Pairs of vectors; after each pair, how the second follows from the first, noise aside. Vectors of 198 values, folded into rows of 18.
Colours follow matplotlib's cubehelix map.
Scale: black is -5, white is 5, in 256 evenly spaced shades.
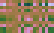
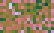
shuffled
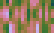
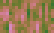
shrunk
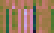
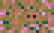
shuffled
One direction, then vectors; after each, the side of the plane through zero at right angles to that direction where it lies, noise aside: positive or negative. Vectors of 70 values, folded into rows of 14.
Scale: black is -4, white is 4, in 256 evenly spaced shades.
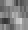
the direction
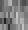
positive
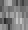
positive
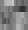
positive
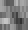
negative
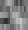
positive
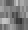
negative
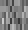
negative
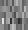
negative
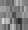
negative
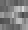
positive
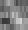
positive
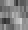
positive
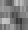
negative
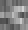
positive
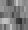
negative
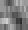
negative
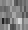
positive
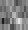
positive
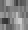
positive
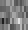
positive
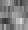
positive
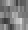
positive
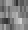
positive
